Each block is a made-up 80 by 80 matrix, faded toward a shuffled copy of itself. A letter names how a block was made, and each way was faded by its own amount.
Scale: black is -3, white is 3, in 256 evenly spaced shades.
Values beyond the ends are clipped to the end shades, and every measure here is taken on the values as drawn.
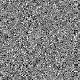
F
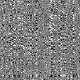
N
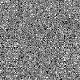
F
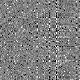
N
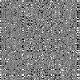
N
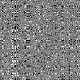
N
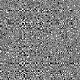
N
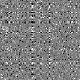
N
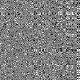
N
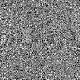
F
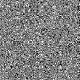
F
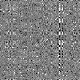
N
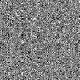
F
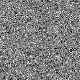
F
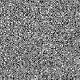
F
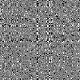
N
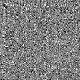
F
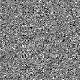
F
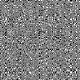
N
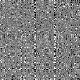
N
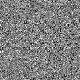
F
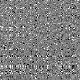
N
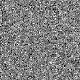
F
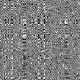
N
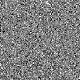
F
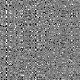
N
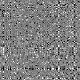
N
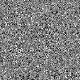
F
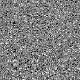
F
